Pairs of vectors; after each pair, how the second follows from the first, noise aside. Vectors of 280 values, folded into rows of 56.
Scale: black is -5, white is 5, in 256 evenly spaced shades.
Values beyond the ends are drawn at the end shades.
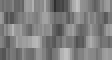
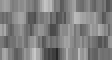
reversed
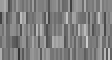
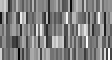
scaled up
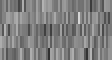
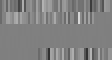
partly zeroed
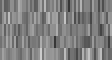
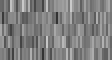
reversed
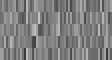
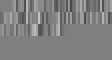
partly zeroed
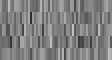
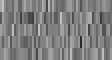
reversed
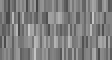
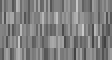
reversed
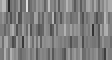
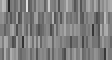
copied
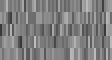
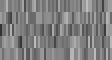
copied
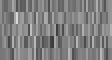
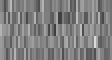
reversed
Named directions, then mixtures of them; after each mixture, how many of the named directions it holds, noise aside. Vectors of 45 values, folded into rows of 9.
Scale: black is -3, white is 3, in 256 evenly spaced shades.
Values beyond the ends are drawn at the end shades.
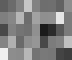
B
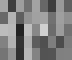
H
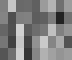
two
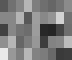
one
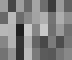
one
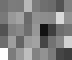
one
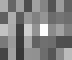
two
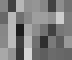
two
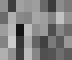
two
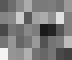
one
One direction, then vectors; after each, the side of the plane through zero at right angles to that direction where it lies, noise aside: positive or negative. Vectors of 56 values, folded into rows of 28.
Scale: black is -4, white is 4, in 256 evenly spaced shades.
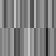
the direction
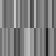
positive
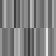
negative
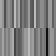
positive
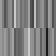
positive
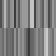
negative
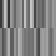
negative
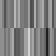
positive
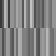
negative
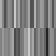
positive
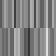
negative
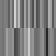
positive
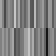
positive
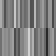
positive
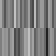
positive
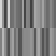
positive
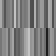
positive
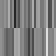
negative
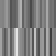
negative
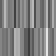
negative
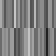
positive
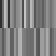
negative
